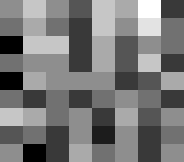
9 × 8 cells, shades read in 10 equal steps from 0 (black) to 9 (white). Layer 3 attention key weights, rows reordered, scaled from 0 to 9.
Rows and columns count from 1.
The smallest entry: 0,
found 3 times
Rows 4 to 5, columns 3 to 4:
5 2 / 5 5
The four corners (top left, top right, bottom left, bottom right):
5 2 5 5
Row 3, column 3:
7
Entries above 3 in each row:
6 7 5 5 5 5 6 4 5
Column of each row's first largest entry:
7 7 2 7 2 6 1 4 4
